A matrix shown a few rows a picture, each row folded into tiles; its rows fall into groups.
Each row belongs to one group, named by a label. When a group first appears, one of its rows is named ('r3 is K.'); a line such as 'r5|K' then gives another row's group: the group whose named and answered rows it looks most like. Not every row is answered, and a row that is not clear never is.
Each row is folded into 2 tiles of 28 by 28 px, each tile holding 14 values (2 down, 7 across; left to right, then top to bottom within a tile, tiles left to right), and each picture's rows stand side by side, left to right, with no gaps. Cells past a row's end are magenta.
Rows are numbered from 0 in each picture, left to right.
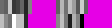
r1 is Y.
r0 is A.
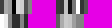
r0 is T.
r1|A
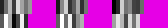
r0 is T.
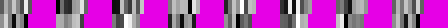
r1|T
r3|Y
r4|Y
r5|A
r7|Y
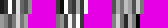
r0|A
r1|A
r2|Y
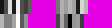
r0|A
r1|Y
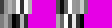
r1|Y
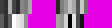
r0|A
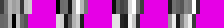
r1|T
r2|T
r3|T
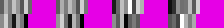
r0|Y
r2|Y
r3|A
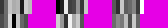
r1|A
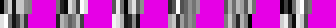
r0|T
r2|T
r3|A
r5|T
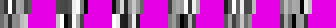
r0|A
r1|T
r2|T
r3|Y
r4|A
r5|Y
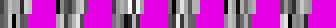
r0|Y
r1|T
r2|Y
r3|Y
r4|T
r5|T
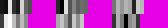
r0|A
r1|A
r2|Y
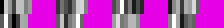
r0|T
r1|T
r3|T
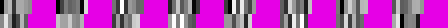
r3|A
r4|A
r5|A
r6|Y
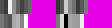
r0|A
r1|A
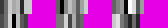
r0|Y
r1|Y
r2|T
